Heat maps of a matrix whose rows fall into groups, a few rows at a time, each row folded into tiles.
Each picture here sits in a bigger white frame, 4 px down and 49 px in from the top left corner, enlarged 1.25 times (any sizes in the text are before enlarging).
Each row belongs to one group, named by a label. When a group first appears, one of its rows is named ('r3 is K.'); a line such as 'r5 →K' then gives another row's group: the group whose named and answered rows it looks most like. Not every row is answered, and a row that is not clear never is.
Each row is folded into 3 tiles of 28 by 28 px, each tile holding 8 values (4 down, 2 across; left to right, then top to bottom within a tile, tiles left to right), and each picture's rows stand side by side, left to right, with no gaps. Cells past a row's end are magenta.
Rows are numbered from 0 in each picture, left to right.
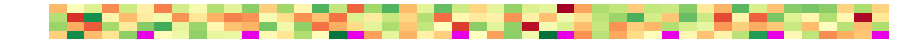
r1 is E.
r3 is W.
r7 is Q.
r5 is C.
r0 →Q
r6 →W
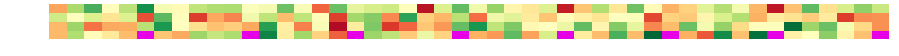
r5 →E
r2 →Q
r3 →Q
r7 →E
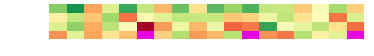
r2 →W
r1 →C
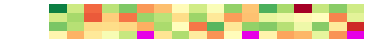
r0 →W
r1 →Q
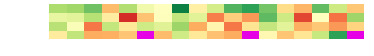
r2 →W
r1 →C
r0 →Q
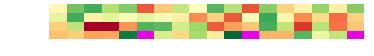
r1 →E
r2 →W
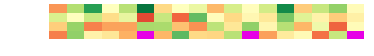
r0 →C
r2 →C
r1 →Q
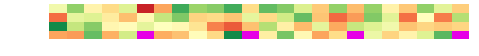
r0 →E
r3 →W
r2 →Q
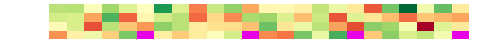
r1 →W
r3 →E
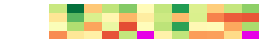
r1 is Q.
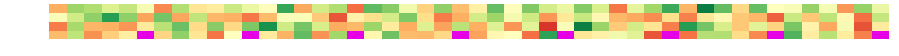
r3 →Q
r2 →E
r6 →E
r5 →W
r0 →C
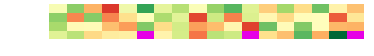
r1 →W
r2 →E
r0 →Q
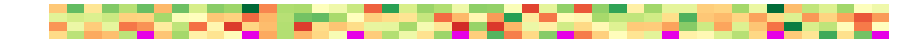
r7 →E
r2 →C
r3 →E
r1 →C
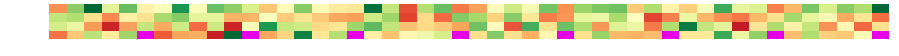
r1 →C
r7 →C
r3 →W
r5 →Q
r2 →E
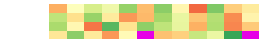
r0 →Q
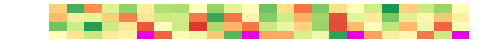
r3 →C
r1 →W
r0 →E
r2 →W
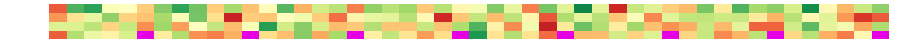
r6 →C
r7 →Q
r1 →Q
